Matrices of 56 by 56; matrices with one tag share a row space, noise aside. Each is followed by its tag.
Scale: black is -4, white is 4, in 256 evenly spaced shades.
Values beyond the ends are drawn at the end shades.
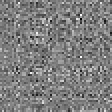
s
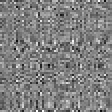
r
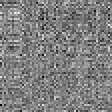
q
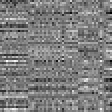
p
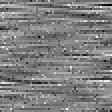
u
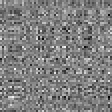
q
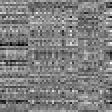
p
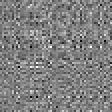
s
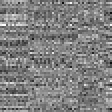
p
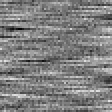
u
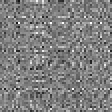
s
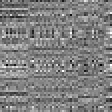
p
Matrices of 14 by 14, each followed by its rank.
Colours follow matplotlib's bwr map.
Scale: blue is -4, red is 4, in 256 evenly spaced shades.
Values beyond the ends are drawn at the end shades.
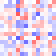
three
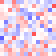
full rank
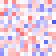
full rank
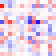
three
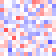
full rank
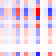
one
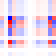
one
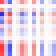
one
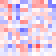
three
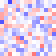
full rank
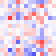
three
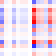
one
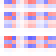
one
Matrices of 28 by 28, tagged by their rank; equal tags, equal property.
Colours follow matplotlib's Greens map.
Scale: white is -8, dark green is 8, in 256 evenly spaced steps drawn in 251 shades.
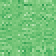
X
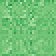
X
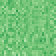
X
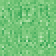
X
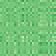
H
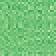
X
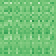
H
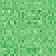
X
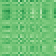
H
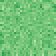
X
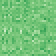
X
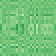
H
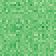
X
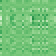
H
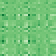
H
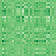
H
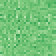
X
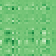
H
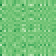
H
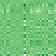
H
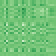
H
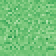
X
